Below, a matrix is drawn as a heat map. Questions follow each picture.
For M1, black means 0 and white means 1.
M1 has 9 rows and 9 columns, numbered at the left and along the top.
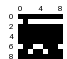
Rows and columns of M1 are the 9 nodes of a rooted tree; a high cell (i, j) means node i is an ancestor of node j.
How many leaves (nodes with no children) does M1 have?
6
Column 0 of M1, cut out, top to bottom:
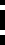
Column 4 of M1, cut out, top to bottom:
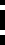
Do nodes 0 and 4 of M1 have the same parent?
yes
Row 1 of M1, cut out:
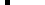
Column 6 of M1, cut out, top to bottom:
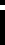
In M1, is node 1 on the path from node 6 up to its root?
yes
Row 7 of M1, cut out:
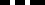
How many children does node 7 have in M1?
2
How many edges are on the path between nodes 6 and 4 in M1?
1
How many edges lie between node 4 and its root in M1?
2
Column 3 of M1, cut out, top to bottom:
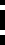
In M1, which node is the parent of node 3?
6
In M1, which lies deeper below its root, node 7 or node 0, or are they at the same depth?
node 0
